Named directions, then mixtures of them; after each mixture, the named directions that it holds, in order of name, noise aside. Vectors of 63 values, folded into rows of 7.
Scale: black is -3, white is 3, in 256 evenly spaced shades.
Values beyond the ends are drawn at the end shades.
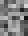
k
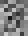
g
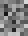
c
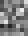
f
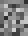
c, k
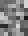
f, k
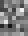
f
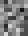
g, k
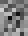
g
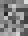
c, k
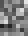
f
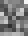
c, f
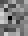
f, g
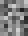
c, k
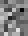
g, k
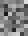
c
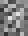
g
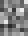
f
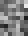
f, k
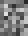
c, k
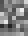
f
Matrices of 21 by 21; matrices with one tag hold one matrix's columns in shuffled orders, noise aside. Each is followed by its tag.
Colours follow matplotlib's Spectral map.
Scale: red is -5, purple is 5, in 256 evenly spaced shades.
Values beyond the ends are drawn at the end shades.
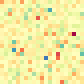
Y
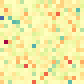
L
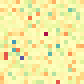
Y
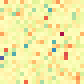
Y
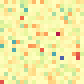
Y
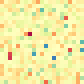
Y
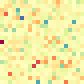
L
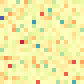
L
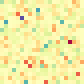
L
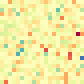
Y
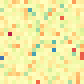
Y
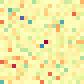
L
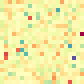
Y
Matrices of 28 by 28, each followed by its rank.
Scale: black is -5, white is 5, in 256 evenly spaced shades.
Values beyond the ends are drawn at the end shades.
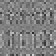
three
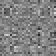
five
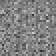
five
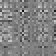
three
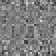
five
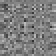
five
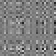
two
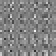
three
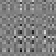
two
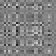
two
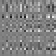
two
